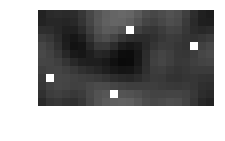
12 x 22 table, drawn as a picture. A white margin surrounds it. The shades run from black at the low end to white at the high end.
The bottom right is the calmest part. There are four isolated cells, each far higher than the cells round it. The values are skewed, with a long tail toward high values. The ninth with the lowest average is the centre. No row or column stands out. No overall slope runs across the table.
